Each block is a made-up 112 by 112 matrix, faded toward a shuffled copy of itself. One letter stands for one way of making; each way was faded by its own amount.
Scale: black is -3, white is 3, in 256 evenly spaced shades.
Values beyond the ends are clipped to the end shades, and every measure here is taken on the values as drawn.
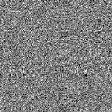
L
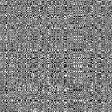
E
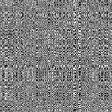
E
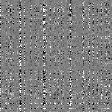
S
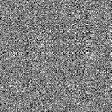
L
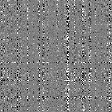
S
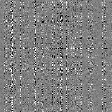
S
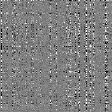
S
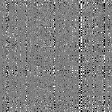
S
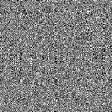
L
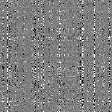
S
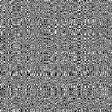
E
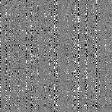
S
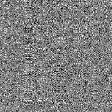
L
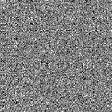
L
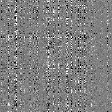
S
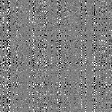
S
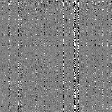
S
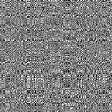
E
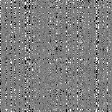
S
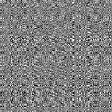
E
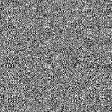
L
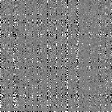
S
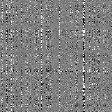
S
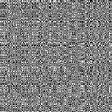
E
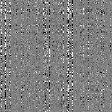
S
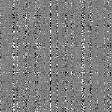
S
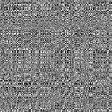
E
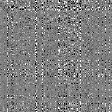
S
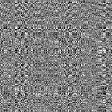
E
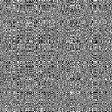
E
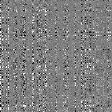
S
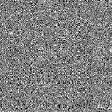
L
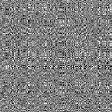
E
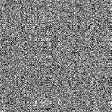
L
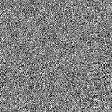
L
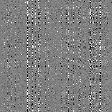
S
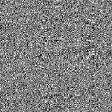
L
